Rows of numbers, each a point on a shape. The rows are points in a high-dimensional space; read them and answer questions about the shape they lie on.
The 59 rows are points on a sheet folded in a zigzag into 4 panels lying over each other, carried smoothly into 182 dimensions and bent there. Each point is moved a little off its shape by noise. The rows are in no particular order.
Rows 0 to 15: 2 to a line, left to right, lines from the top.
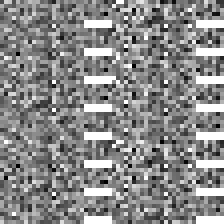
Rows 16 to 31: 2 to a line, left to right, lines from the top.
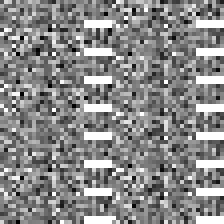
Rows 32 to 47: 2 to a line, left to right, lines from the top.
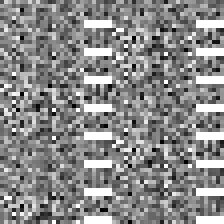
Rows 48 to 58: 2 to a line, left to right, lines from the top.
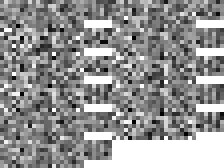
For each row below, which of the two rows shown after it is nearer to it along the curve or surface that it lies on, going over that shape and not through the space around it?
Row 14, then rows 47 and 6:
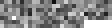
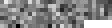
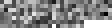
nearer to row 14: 47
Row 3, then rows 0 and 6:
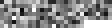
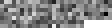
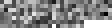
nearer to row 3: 0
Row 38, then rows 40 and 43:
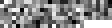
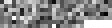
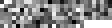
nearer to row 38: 43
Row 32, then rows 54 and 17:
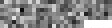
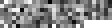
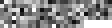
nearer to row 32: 17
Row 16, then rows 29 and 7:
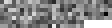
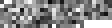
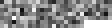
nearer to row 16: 29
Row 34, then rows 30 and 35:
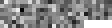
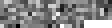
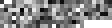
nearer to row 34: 30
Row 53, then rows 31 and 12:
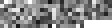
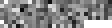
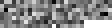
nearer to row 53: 12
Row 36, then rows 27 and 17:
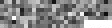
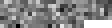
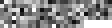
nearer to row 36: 17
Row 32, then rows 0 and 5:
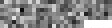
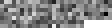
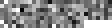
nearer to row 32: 5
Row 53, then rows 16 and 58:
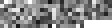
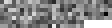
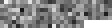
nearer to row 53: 16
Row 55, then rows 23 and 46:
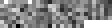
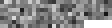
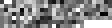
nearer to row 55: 23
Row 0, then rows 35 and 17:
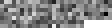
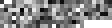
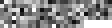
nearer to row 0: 35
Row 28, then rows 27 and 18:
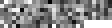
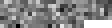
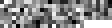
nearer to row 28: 18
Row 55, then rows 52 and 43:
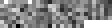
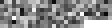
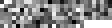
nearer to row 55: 52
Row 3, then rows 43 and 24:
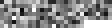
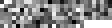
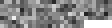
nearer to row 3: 24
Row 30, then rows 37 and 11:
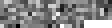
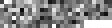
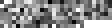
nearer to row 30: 37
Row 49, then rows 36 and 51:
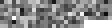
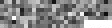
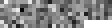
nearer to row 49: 36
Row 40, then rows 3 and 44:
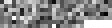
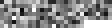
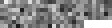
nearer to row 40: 44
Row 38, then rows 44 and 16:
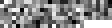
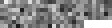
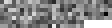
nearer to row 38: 16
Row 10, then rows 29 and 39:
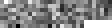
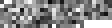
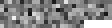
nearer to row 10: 39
